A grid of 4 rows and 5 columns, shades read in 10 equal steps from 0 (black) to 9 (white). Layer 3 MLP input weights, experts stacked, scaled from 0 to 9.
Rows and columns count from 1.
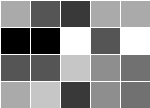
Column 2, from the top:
3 0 3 7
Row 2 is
0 0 9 3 9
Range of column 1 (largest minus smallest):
6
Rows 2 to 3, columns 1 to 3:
0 0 9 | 3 3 7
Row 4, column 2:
7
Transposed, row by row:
6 0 3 6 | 3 0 3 7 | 2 9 7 2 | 6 3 5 5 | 6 9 4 4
